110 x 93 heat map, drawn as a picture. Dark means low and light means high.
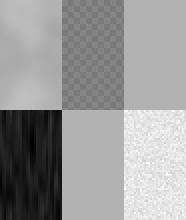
It is made of 2 by 3 panels. Panel 1,1: high, smooth, faint in contrast. Panel 1,2: middling, checkered, faint in contrast. Panel 1,3: high, flat. Panel 2,1: very low, streaked downward, faint in contrast. Panel 2,2: high, flat. Panel 2,3: very high, fine-grained, faint in contrast.
